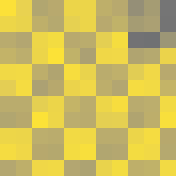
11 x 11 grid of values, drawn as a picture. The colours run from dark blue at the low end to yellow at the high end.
Average level on the scale: 80%. Odd patch: lower, in the top right. Grain: checkered. Ninth with the lowest average: top right. Mirror symmetry: none.
